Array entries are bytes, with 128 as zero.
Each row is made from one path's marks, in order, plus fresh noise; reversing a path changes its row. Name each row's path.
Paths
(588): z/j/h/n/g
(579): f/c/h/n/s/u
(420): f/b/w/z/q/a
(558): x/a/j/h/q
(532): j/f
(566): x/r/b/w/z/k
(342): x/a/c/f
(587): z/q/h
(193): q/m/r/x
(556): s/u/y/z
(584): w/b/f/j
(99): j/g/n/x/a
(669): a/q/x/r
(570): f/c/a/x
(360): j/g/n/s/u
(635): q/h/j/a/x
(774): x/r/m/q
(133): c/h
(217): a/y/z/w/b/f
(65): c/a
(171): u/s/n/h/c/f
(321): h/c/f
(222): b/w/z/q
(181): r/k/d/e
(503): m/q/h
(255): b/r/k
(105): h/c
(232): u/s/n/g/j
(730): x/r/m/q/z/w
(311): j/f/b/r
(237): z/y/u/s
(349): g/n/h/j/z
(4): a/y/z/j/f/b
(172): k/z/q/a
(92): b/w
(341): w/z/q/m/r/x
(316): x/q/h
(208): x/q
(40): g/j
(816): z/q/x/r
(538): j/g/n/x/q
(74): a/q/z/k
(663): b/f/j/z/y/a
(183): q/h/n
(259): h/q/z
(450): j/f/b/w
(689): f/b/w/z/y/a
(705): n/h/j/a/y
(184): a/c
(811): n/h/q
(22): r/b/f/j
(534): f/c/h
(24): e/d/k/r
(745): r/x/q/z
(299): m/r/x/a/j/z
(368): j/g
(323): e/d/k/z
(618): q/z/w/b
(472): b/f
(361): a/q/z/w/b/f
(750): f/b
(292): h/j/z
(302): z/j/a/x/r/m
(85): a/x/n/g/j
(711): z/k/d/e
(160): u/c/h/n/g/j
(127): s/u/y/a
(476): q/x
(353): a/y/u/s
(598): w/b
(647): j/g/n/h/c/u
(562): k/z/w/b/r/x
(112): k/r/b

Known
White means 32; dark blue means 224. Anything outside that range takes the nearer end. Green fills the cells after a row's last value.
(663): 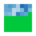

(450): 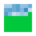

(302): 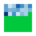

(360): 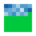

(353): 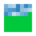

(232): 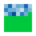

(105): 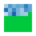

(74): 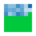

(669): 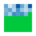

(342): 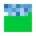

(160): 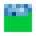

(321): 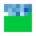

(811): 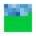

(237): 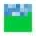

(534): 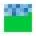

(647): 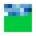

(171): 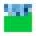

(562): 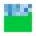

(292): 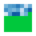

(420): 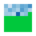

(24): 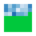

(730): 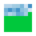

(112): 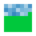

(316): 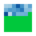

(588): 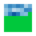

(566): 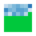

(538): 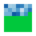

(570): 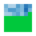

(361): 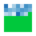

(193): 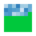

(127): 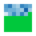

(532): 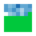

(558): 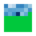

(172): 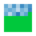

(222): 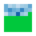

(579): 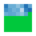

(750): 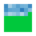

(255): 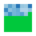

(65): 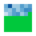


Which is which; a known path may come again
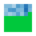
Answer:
(570)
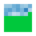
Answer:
(450)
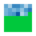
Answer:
(259)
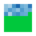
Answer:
(587)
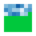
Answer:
(299)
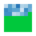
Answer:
(193)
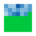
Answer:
(208)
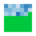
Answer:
(689)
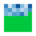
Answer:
(816)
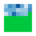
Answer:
(368)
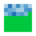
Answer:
(40)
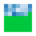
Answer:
(24)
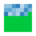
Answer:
(311)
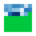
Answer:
(349)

